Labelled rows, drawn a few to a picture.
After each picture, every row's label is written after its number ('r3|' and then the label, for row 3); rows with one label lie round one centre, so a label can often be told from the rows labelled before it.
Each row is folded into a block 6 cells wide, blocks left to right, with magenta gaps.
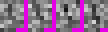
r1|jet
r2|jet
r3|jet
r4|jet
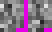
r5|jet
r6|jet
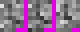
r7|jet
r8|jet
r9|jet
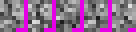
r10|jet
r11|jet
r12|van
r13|jet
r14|jet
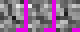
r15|jet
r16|jet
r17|jet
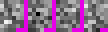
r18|jet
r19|van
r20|van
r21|jet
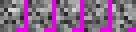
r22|van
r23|van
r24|van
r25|van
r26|jet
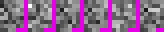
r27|van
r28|jet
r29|van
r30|van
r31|jet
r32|van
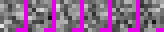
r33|jet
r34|van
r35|jet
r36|jet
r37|van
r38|van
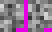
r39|jet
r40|jet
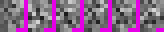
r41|van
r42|jet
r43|van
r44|van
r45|van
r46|van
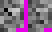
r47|van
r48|van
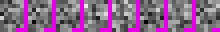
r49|van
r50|van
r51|van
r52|jet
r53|jet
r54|van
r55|jet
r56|van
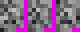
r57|van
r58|van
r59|van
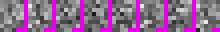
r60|jet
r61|jet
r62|van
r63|van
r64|van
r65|jet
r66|van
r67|jet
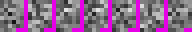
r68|van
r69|jet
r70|van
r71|van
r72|van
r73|jet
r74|van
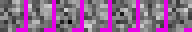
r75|van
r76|jet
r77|van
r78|jet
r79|van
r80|jet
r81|van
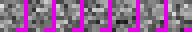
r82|jet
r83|van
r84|jet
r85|van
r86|van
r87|jet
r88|jet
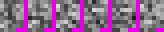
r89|jet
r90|jet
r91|jet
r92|van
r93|van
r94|jet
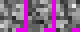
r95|jet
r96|van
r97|jet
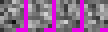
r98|van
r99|jet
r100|jet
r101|jet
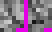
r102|jet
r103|van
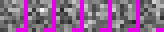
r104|van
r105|van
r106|van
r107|jet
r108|jet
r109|van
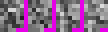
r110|van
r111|van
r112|jet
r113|jet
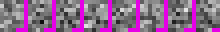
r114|jet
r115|van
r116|van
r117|jet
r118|van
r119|jet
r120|van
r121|van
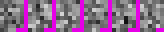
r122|van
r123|jet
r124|jet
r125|van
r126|jet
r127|jet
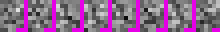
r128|van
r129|van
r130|jet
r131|jet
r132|jet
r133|van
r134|jet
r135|van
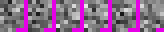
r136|van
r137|van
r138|jet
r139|jet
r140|van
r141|jet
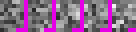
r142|van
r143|van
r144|jet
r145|jet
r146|jet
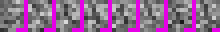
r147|van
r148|jet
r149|jet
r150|jet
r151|jet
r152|jet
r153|van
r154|jet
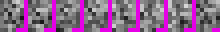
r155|van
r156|van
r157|van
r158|van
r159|jet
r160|jet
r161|jet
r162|van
